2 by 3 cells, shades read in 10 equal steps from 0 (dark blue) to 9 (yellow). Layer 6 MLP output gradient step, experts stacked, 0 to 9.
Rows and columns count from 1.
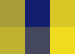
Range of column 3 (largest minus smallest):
1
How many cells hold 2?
1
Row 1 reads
6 0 8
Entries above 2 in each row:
2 2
